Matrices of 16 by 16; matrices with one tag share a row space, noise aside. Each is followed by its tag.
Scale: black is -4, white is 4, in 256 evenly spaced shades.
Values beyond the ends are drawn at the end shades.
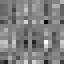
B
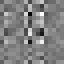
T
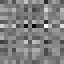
B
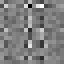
T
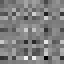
B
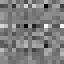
B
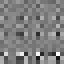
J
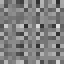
J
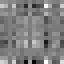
B
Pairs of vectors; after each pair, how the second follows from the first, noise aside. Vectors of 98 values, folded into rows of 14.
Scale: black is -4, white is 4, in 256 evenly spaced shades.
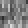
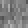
shrunk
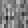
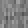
shrunk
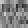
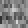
wrapped around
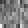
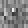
wrapped around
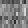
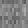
shrunk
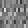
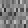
negated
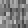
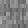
shrunk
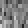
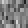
wrapped around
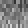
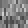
wrapped around
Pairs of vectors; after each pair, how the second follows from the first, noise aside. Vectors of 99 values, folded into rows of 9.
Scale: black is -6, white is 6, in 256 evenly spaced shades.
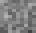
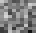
scaled up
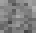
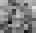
scaled up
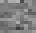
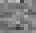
copied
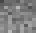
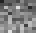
scaled up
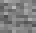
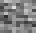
scaled up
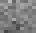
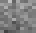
copied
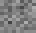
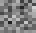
scaled up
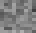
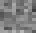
copied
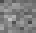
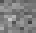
copied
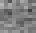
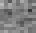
copied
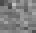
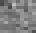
copied
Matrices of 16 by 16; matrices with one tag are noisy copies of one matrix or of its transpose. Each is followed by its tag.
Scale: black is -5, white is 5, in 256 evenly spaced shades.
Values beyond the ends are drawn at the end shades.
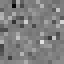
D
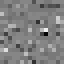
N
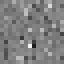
N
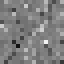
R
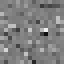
N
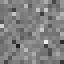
R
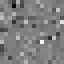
D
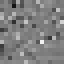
D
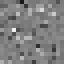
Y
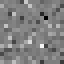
R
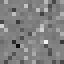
R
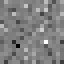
R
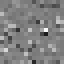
N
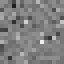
D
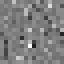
N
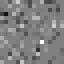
D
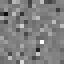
D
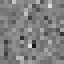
N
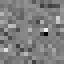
N
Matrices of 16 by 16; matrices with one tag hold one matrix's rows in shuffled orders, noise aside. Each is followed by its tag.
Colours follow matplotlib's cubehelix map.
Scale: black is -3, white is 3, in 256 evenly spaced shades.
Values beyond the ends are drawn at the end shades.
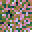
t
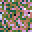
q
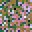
q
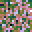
t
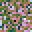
q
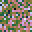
q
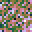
q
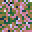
t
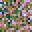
q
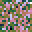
t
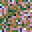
q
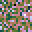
q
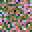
q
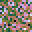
q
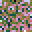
q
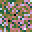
q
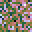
q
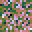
t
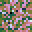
t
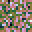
t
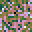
q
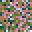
t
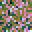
t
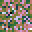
t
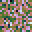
t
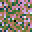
q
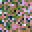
q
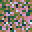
t
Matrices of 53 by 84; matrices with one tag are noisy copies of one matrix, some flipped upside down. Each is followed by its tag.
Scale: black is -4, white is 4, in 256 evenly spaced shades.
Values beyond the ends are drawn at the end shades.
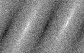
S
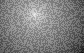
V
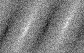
S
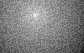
V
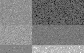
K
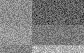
K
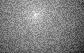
V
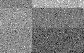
K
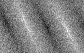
S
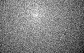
V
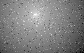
V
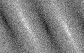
S
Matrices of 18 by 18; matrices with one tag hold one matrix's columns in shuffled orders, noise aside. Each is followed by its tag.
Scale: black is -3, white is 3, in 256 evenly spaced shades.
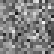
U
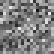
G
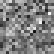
G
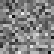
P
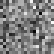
U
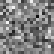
U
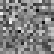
G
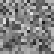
G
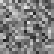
U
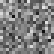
U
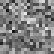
G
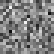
U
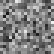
U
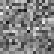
G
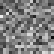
P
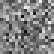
U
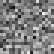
P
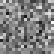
U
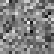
U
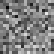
P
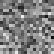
P
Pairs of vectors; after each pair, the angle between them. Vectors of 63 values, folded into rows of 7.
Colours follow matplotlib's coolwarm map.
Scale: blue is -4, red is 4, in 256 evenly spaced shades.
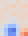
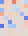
orthogonal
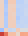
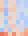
nearly parallel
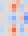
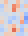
nearly parallel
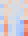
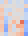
nearly opposite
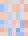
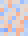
partly opposed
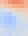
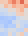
nearly parallel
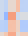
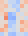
nearly opposite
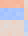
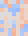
orthogonal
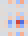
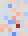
partly aligned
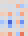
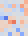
partly opposed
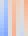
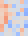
partly opposed
